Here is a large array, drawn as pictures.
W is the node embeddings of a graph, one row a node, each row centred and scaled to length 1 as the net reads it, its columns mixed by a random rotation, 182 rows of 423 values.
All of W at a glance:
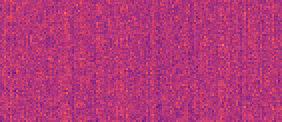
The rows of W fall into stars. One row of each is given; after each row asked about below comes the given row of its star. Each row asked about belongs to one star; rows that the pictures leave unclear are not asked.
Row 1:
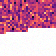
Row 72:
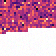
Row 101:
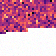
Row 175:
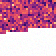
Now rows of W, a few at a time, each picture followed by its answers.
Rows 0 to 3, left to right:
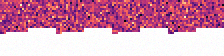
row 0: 101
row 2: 175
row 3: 101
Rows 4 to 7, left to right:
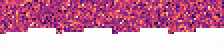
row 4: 101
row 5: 1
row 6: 101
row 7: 72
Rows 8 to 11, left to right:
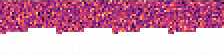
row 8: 72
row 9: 175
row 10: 72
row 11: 72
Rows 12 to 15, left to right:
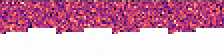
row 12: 72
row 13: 1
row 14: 1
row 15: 175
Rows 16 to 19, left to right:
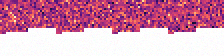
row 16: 72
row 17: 72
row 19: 175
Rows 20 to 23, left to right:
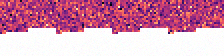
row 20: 175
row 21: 175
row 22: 72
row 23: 1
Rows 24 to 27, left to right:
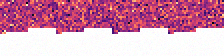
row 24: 175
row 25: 101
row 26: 101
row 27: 101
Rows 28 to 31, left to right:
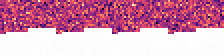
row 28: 1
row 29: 175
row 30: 101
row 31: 175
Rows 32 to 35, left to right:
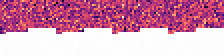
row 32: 101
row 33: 72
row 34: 1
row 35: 1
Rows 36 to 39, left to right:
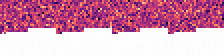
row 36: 1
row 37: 72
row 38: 101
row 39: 175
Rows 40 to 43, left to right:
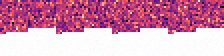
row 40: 72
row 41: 101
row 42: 101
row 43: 1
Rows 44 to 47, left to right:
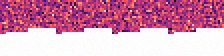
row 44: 1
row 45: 72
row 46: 101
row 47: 1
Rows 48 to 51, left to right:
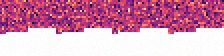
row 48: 101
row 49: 101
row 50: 1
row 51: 72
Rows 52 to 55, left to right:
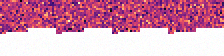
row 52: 175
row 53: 72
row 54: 1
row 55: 1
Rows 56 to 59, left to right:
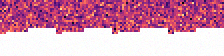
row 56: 72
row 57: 72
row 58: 1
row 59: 72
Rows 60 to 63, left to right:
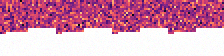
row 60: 1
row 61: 1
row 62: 175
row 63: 72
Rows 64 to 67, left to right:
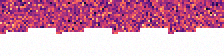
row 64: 1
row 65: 175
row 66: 1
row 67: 1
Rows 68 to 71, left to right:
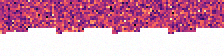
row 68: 72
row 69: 72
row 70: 72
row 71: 175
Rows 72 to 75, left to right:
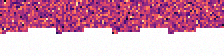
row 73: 101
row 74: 175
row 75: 101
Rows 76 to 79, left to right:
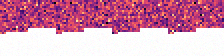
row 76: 72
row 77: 1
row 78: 101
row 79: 101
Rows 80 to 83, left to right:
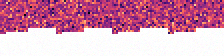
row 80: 72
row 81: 101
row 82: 72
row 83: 1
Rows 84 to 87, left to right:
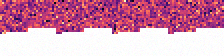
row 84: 175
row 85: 175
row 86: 1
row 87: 101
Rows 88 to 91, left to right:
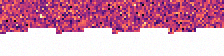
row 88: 101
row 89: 101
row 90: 175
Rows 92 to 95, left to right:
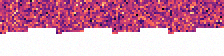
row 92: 1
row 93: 101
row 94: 72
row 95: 1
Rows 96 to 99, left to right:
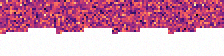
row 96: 101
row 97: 175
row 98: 72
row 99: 175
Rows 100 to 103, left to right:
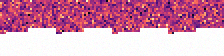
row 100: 175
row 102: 1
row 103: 72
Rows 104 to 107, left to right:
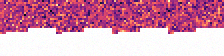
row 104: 72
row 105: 175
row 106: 72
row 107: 175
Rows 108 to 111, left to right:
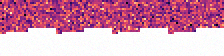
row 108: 72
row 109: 72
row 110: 72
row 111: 72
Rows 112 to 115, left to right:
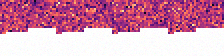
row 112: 1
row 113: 175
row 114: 101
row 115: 1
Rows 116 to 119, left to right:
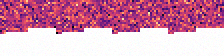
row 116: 101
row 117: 101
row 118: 72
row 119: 175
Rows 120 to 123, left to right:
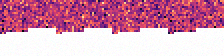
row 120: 1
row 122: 1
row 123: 101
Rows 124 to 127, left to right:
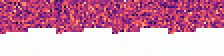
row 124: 72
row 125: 1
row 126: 175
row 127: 1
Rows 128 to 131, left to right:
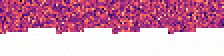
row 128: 1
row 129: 175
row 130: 72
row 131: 101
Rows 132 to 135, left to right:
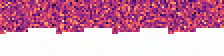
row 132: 175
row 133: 1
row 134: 1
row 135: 72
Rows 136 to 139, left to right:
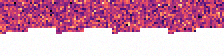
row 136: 72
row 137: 72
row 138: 101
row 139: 175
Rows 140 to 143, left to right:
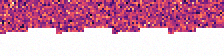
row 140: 1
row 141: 175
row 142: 72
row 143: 72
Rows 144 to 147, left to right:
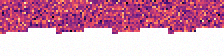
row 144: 72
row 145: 101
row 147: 72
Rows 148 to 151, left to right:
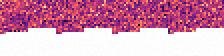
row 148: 175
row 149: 101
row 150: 101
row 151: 72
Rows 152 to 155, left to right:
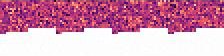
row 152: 72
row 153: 101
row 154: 101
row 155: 175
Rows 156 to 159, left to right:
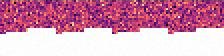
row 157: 101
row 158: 101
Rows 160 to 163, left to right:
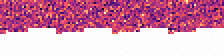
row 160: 175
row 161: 175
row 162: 72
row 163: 175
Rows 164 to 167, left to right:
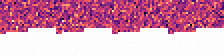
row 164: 72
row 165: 1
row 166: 101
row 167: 72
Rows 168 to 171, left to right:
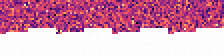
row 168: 72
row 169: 175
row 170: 1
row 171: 1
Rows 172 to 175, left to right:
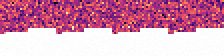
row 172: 175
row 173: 72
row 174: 72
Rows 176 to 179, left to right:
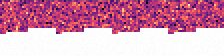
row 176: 1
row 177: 175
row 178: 72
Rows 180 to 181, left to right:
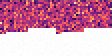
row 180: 1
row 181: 175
